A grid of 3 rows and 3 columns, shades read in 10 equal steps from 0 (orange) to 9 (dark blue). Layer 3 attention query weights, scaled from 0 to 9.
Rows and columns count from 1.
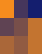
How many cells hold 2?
2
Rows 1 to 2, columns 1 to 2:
0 7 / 6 5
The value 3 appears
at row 3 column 1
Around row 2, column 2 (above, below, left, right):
7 4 6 2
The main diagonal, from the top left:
0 5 2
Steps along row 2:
down down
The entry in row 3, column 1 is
3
